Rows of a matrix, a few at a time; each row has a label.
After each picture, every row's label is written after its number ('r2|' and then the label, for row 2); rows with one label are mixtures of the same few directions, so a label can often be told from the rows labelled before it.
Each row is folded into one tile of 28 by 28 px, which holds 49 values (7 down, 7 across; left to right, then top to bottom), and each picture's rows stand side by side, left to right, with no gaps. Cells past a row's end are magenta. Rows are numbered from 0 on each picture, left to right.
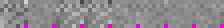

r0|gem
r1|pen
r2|gem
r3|gem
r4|pen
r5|gem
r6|pen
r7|pen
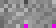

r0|gem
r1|gem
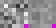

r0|pen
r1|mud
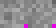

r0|mud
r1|gem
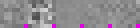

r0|mud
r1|mud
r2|mud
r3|pen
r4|gem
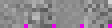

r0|pen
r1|mud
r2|gem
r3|gem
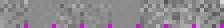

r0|gem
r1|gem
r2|pen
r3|pen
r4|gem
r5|gem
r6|mud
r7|gem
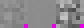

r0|mud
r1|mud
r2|mud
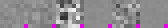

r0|pen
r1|mud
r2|mud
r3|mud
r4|pen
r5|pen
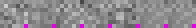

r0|pen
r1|mud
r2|gem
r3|pen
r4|mud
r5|gem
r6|gem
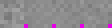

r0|mud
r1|gem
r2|gem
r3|pen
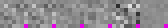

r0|pen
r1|pen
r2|pen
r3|mud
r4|pen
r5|pen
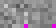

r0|pen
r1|mud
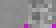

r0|mud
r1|mud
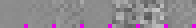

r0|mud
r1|gem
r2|gem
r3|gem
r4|mud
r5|mud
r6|gem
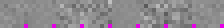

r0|pen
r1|gem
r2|pen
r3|gem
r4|gem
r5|pen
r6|mud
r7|pen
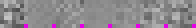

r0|mud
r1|gem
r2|gem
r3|mud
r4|mud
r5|mud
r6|mud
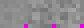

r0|mud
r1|mud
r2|mud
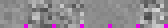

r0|mud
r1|mud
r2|pen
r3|gem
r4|pen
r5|mud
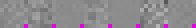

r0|gem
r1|mud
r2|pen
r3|mud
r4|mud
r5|gem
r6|gem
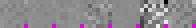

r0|gem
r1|gem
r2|mud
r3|pen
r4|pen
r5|gem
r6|gem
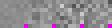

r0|pen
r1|mud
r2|pen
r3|gem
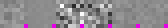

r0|mud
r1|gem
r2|pen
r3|pen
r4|mud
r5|pen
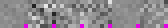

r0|pen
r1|pen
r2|pen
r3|gem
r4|pen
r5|gem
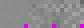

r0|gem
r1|pen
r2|gem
